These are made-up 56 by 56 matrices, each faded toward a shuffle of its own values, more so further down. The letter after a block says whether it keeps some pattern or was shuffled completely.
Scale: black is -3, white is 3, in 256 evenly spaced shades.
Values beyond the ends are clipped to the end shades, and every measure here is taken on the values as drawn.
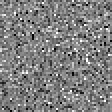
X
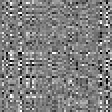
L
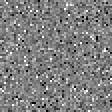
X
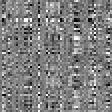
L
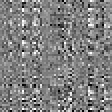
L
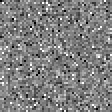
X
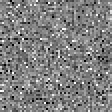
X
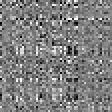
L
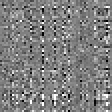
L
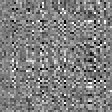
L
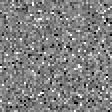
X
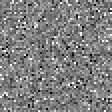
X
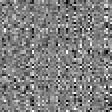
L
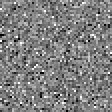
X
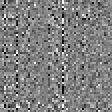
L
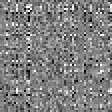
L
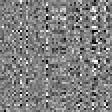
L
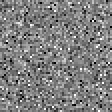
X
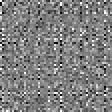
L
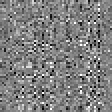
L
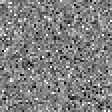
X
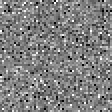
X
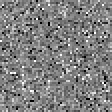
X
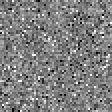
X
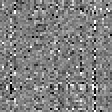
L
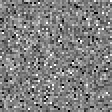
X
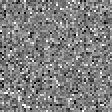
X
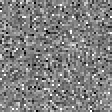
X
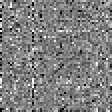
L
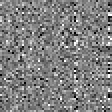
L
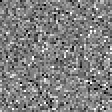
X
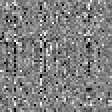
L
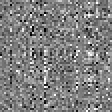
L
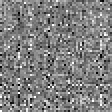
L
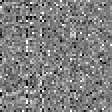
L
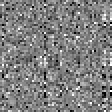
L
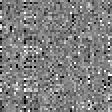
L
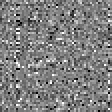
L
